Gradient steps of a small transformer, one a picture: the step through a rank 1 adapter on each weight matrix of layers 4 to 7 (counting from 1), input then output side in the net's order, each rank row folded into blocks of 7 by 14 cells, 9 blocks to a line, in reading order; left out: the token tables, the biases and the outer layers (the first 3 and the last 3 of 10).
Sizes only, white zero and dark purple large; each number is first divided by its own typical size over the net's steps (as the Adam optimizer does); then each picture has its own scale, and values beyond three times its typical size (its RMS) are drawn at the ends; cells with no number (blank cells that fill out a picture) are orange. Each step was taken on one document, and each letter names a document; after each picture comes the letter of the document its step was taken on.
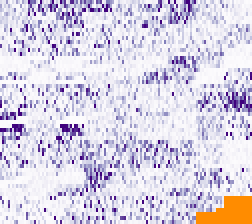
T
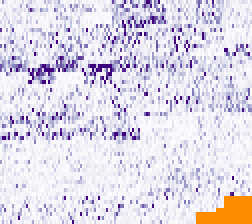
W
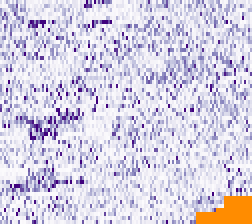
T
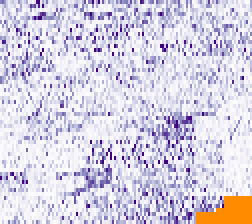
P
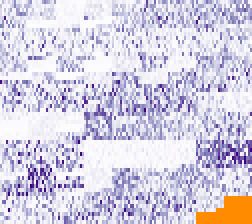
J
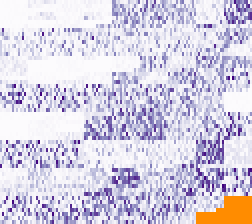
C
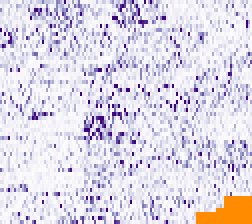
W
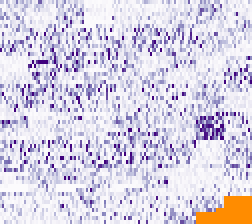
T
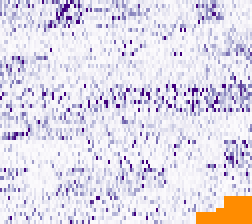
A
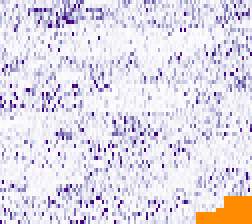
A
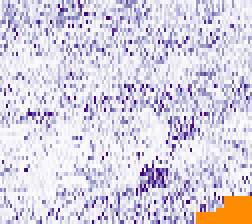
P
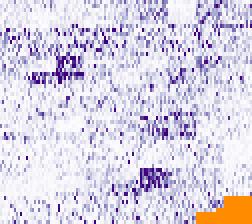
P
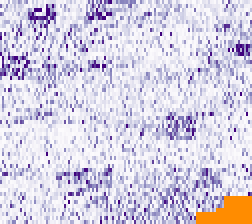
P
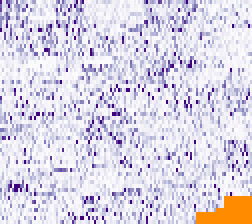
W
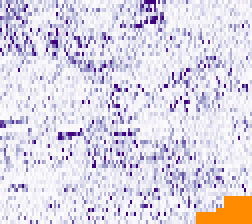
W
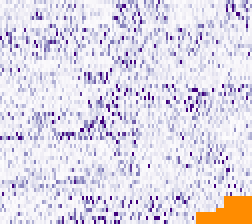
W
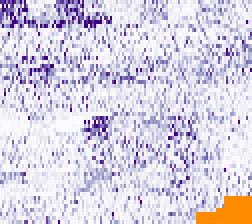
P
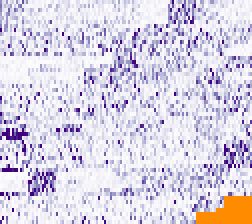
T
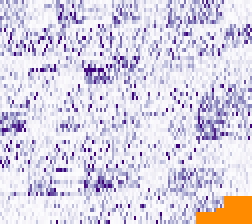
T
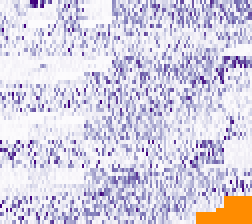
J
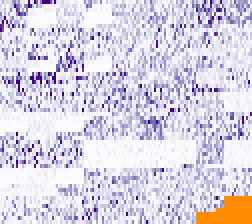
J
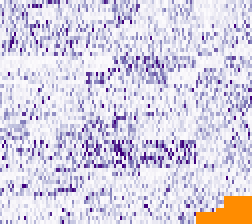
T
